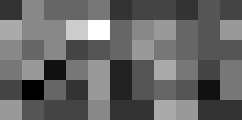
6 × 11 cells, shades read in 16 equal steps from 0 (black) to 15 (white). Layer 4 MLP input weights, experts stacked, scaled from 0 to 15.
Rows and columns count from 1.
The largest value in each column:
10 9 8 12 15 6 9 10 9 5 9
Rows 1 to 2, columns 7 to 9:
4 4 3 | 8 9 6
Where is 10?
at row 2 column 1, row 4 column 8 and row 6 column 8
